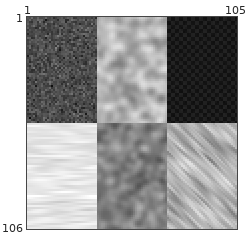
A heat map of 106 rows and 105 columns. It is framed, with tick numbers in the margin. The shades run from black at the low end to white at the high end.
The table splits into 2 rows of 3 panels. Panel 1,1: low, fine-grained. Panel 1,2: high, blotchy. Panel 1,3: very low, checkered, faint in contrast. Panel 2,1: very high, streaked across, faint in contrast. Panel 2,2: middling, blotchy. Panel 2,3: high, slanting down to the right.
